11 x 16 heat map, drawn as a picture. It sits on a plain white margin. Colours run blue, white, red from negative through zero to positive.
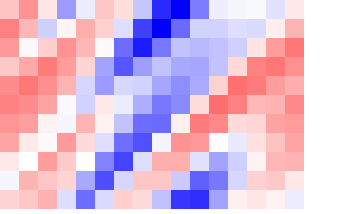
No overall slope runs across the table. The ninth with the highest average is the middle right. The grain runs diagonally up to the right. The ninth with the lowest average is the top middle.
